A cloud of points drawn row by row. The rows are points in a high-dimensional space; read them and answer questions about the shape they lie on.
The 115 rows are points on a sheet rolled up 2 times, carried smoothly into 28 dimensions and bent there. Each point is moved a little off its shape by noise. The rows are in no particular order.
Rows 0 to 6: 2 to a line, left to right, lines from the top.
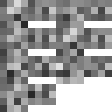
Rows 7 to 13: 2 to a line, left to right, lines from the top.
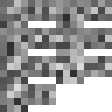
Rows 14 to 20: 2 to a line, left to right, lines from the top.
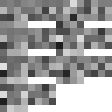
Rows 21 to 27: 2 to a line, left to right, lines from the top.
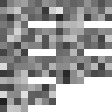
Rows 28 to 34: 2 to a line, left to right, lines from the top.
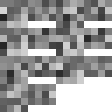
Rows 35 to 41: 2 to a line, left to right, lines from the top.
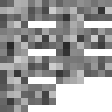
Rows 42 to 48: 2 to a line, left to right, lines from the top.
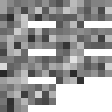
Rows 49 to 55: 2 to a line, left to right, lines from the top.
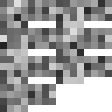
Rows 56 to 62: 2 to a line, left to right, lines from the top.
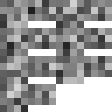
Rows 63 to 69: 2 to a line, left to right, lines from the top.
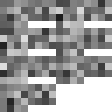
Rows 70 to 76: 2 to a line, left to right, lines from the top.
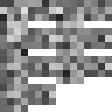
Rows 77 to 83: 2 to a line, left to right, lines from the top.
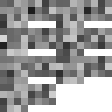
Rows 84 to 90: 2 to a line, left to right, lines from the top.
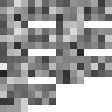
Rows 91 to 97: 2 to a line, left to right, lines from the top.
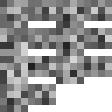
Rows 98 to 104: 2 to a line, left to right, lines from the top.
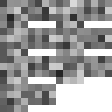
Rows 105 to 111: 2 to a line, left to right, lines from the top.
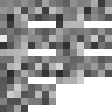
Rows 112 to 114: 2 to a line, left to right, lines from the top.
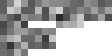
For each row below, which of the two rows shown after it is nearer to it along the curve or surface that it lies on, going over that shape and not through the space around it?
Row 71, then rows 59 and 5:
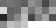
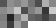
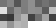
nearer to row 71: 5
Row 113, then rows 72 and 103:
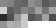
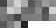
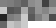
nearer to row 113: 103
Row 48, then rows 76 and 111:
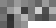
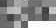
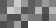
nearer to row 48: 111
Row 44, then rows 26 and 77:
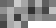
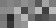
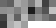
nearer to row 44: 77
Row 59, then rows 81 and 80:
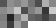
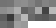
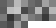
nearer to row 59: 80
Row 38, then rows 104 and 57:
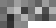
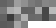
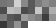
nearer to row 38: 57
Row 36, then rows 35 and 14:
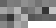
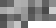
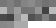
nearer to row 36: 14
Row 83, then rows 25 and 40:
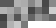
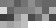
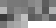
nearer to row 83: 40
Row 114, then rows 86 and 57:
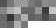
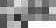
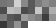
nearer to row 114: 86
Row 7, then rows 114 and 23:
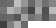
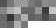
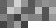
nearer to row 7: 114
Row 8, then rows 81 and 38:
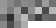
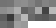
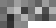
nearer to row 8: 38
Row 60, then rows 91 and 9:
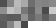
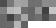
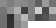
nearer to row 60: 91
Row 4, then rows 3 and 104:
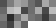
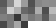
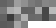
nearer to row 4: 3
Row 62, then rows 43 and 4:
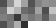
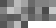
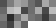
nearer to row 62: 4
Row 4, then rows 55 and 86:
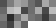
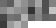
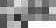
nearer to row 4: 86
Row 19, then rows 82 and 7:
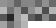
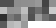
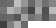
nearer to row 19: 82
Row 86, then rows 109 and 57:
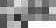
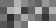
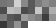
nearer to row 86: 57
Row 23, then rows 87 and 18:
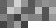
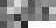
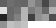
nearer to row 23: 87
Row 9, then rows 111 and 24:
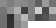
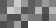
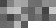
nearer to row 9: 111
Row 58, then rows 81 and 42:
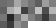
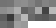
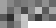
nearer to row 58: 42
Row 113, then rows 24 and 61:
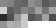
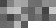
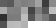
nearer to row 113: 61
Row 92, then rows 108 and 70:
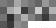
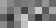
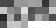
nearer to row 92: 108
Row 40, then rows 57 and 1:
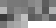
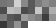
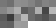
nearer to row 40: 1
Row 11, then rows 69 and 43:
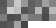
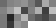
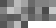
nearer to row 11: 69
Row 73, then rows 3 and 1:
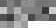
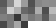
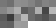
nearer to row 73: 1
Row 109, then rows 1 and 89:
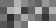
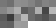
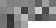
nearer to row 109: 89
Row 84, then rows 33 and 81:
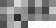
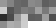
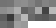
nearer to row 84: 81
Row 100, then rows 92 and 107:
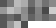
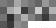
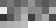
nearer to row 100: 92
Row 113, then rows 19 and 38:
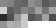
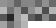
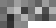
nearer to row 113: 19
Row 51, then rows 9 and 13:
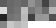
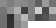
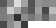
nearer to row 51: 9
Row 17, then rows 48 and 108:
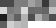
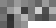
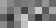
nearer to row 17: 108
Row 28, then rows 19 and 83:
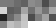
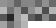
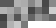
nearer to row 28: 19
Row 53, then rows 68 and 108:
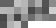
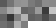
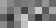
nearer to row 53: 68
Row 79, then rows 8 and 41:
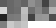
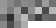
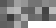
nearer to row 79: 8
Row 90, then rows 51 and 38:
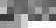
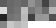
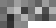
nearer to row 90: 51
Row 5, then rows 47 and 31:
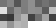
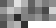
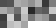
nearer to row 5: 31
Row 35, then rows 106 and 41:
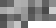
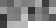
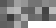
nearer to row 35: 41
